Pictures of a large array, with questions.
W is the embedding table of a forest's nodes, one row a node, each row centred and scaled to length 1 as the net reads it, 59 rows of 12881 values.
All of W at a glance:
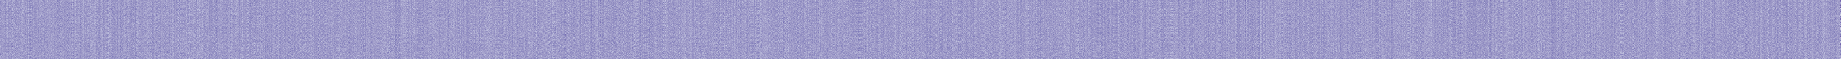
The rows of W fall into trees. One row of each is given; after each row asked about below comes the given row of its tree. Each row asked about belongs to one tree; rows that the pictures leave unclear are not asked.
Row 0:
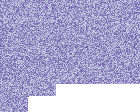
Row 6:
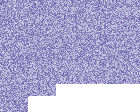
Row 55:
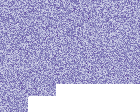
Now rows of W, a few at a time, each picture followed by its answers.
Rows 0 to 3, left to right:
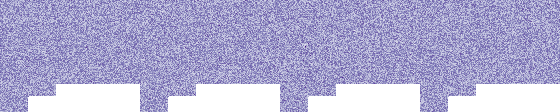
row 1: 0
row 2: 55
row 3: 0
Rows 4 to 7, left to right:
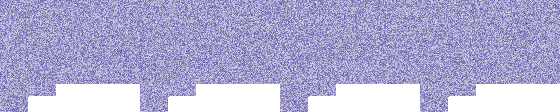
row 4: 55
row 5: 0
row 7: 0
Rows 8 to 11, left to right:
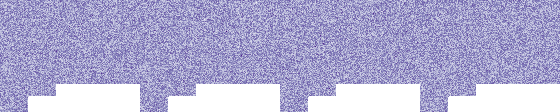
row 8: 55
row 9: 55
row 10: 0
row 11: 6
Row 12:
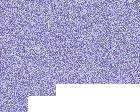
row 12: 0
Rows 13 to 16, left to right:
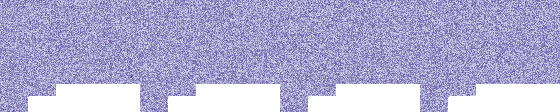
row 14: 55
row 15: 55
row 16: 6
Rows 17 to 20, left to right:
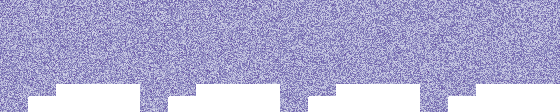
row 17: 0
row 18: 6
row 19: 0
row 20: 55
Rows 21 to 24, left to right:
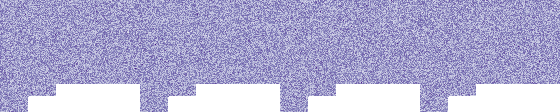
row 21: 0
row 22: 0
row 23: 55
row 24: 6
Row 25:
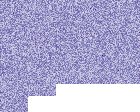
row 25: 0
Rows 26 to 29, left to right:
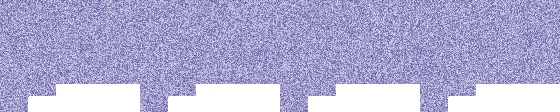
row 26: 6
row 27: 55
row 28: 55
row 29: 0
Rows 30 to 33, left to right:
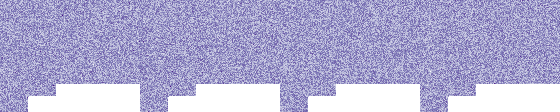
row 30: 55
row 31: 0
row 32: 55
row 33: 55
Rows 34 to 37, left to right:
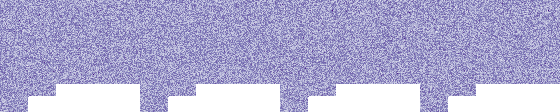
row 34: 0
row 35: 0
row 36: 0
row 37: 55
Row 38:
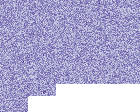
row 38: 6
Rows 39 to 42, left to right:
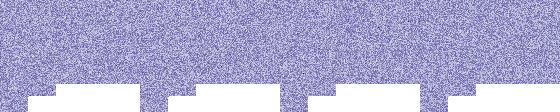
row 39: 0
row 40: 0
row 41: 55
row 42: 55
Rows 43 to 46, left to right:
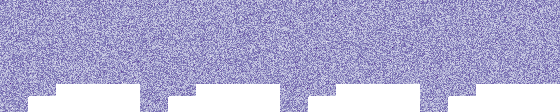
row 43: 6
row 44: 0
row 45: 6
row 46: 6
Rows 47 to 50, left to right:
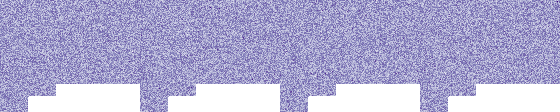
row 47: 0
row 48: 0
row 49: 6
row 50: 0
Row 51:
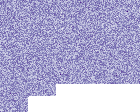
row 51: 6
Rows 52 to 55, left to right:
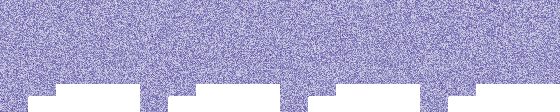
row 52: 55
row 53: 55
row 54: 0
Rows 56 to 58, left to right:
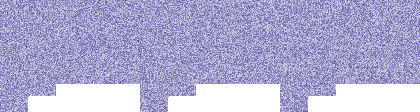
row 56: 6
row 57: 0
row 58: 55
